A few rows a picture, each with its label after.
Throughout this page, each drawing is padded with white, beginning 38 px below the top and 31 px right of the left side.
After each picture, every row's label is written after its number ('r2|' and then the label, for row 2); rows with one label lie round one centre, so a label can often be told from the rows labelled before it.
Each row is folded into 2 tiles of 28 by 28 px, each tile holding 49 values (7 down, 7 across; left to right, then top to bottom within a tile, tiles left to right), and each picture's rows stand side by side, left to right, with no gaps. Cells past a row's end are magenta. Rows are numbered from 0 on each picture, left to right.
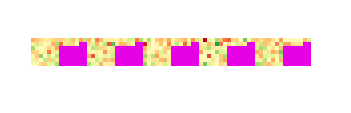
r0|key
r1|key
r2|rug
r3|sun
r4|key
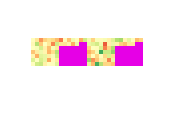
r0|key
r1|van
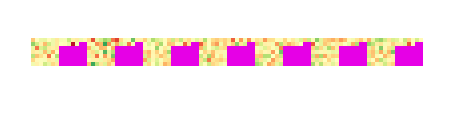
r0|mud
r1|sun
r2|mud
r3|rug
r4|key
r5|rug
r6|mud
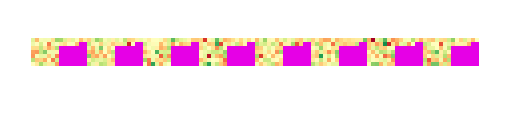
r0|van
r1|mud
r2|van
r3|sun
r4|mud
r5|key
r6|sun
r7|van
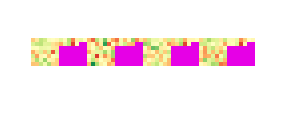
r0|mud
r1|sun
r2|mud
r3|mud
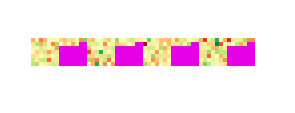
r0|key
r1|van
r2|rug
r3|sun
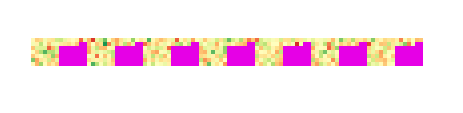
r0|van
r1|sun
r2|rug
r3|van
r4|mud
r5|van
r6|rug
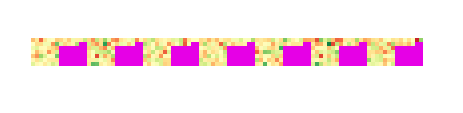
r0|key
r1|sun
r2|mud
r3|key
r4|van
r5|sun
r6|key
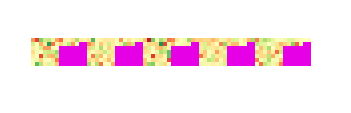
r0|sun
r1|rug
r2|sun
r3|key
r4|mud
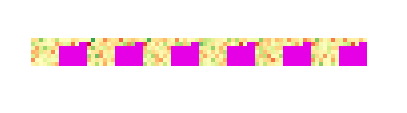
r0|mud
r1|rug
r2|rug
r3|mud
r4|rug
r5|rug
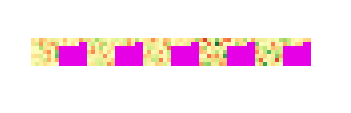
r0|key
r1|mud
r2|key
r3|sun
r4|van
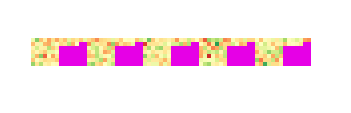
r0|rug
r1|key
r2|rug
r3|sun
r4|van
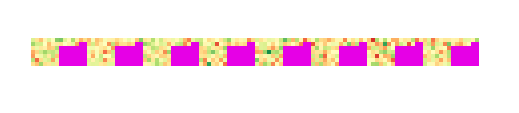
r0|van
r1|key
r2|mud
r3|van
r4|van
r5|rug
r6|sun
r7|key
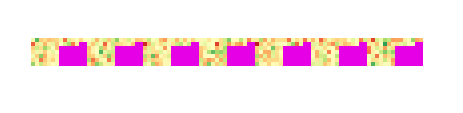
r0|rug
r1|van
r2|rug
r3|van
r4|rug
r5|key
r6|sun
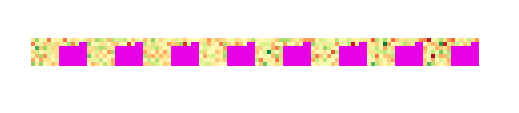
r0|rug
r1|mud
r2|mud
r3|key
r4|van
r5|mud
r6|sun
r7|sun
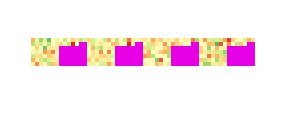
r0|mud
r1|mud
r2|key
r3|sun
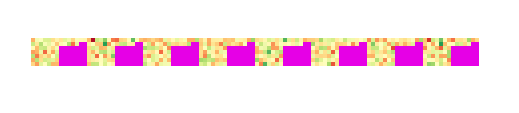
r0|mud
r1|sun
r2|key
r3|key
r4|van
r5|mud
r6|key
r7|sun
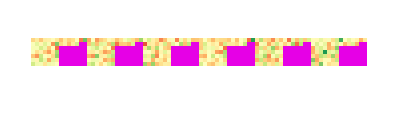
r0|key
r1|key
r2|rug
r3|key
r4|rug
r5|van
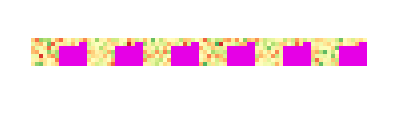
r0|sun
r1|mud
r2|mud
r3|sun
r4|mud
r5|van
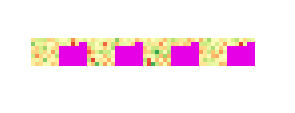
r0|mud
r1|van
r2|van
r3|mud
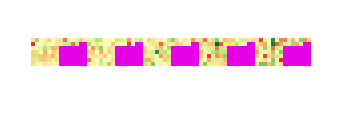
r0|rug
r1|mud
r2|van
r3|sun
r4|sun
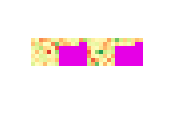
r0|key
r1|van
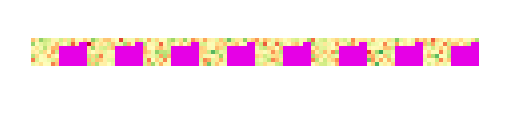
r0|mud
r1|rug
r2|van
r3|van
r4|key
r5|mud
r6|van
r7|key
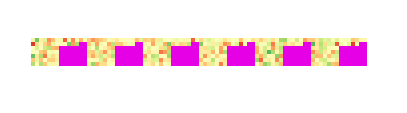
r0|rug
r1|key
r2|key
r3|mud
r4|van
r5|mud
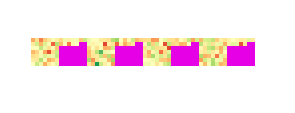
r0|key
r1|van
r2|key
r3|mud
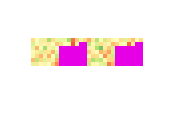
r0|mud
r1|mud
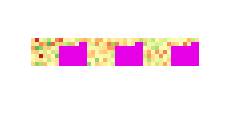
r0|sun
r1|key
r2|mud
